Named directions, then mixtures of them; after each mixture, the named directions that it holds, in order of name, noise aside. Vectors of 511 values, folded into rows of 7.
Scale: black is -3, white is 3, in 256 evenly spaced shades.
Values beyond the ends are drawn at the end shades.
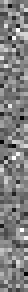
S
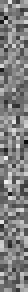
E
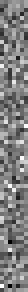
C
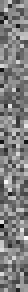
E, S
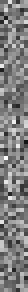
E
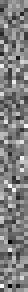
C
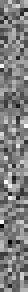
C, E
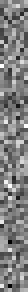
C, E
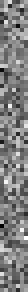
E, S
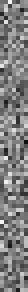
E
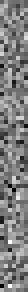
C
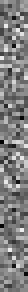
C, S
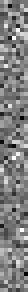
S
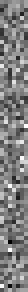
C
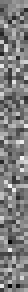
C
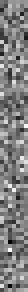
C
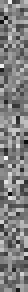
E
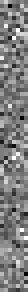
S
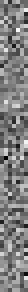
E, S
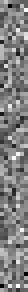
C, S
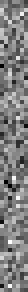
C, E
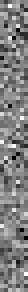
S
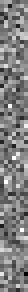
E, S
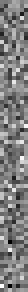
C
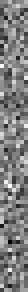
C, E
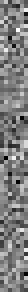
E, S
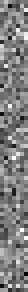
C, S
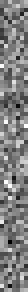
C, E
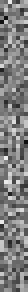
E
